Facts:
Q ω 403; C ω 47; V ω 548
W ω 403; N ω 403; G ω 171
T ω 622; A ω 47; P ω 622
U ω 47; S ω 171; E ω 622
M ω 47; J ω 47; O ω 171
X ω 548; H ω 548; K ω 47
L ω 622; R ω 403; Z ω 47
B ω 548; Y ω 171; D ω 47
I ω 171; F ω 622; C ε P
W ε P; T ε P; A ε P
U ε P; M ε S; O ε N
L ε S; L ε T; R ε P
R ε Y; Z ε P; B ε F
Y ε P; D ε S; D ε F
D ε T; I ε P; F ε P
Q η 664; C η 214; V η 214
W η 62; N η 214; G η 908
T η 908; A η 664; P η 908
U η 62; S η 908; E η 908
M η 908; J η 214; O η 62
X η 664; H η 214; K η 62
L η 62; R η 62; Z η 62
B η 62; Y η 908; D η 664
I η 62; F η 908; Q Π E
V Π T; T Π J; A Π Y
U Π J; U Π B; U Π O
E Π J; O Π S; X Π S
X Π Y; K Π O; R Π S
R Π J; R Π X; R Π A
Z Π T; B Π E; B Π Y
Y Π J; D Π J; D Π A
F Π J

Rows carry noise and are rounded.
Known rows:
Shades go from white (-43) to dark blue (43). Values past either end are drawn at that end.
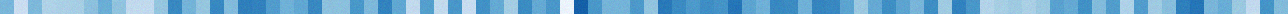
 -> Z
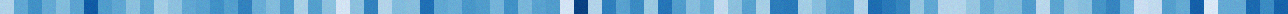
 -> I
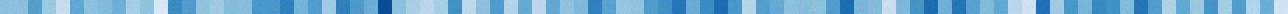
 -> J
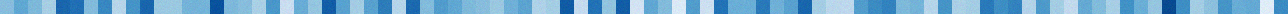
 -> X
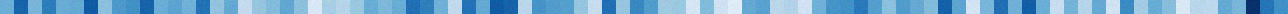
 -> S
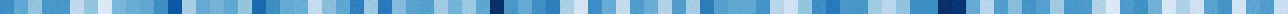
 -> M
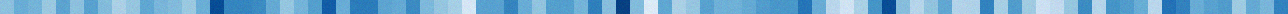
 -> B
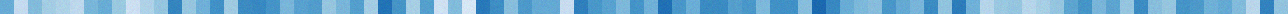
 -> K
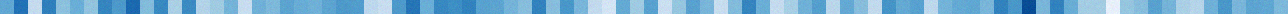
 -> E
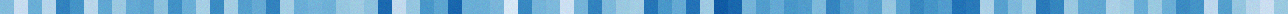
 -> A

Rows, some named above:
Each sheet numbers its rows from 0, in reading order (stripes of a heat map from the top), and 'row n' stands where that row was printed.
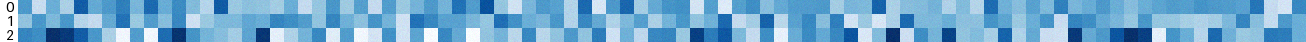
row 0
Q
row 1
L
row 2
O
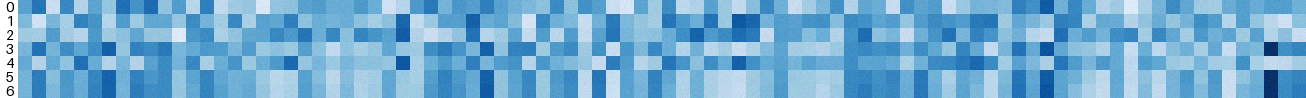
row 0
P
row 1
A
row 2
C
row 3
G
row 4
D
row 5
Y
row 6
Y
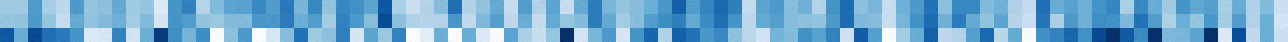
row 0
C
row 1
J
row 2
N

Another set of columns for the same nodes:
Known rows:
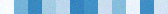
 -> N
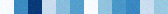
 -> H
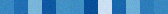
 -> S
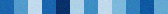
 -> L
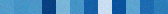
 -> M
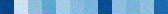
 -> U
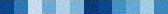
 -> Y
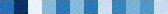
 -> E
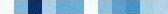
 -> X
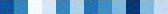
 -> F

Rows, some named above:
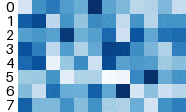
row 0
J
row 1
G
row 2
M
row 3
Y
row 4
P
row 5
B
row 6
A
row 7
K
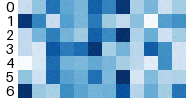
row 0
C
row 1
O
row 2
C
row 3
D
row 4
Q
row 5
A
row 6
I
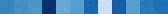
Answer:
M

